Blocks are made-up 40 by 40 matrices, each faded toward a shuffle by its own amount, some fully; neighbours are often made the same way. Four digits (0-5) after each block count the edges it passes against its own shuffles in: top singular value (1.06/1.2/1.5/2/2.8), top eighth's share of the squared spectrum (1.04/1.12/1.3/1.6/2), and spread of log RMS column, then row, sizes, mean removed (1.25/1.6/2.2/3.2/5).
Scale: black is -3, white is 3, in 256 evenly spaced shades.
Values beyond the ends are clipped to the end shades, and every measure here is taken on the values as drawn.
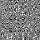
3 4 2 2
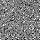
2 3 1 1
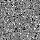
0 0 0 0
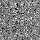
2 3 1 1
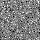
0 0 0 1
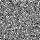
0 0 0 0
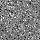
1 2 0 0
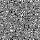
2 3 1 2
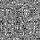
3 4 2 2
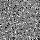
0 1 0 0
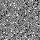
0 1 0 0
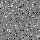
1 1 0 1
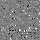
2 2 0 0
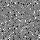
1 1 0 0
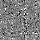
1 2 2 1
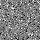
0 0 0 0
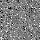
1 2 2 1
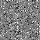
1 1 1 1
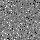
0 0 0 0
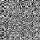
3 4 2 2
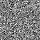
2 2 0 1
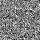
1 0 0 0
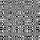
4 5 3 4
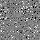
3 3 0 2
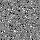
1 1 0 0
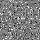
2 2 0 1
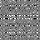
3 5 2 3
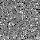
2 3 1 1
